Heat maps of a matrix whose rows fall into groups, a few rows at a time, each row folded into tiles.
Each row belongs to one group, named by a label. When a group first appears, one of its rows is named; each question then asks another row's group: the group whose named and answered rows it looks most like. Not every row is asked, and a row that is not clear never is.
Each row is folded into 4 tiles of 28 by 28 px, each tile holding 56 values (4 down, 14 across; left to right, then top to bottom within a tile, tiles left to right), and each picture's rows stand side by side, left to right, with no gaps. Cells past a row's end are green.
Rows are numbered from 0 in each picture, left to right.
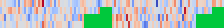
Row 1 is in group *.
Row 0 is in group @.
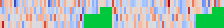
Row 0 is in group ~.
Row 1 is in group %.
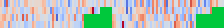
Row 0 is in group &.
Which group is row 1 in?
~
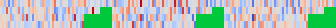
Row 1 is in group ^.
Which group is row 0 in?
&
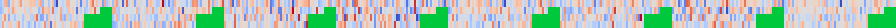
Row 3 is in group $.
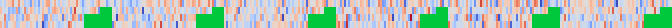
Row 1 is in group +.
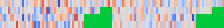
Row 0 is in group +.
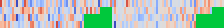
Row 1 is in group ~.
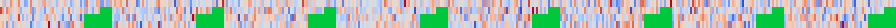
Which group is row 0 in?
$
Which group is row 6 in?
$
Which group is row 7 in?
$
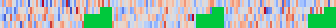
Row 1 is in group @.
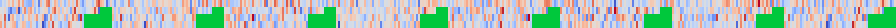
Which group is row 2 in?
^
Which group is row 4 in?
@
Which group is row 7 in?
@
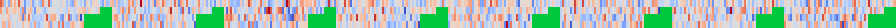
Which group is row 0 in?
$
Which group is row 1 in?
^
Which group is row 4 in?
$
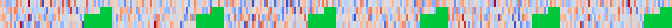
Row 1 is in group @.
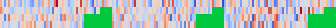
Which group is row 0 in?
%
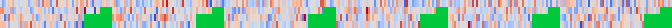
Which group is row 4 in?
^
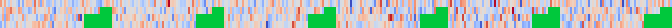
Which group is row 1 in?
%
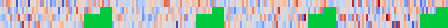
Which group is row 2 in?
@
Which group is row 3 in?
$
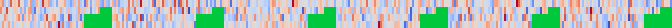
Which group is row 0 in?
$
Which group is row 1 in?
^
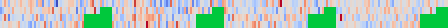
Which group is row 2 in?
%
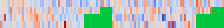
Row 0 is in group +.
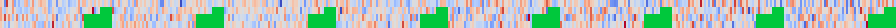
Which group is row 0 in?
&
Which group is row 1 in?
&
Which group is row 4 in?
@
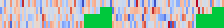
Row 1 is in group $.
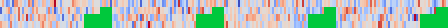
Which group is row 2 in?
~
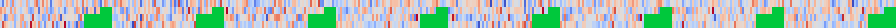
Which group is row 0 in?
%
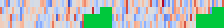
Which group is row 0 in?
&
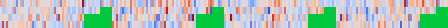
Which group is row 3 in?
+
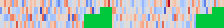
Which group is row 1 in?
%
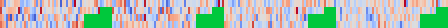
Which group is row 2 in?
*
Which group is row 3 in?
+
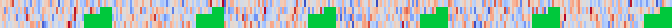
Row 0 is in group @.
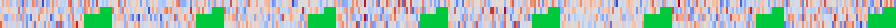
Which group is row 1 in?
&
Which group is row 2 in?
&
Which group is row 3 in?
^
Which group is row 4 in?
*
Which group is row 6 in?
&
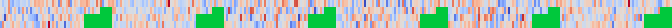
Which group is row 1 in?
%
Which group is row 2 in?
@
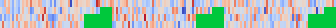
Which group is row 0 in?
+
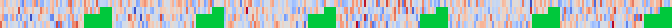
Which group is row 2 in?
$
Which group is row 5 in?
@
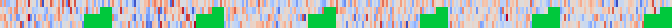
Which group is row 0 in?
^
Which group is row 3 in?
*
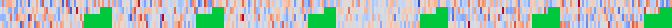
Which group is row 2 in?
$
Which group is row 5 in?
$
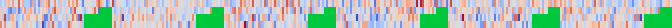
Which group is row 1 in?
~
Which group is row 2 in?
^
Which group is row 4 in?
*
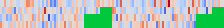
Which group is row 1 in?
%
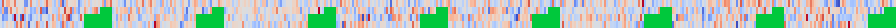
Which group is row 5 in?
~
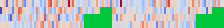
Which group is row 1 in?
%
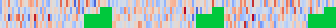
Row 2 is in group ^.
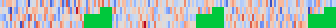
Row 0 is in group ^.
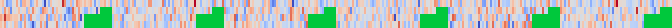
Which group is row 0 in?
*
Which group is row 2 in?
&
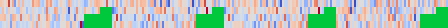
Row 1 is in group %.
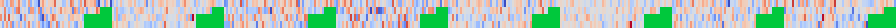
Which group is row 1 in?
@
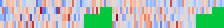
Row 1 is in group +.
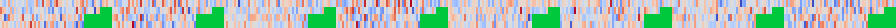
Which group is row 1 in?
^
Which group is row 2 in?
~
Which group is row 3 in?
^
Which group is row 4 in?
*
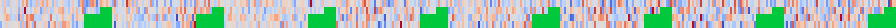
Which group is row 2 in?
$
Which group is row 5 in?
+
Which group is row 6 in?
^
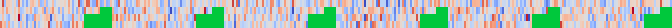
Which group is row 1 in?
&
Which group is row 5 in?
*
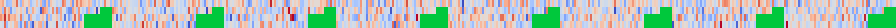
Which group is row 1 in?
%
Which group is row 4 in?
~
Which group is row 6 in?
+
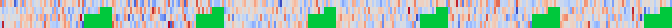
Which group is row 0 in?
~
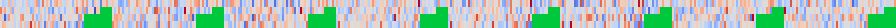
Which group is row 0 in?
%
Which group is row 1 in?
*
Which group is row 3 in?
~
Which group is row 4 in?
~
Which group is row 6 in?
@
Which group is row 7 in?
&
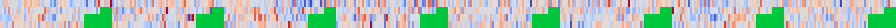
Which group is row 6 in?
&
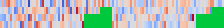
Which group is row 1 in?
@
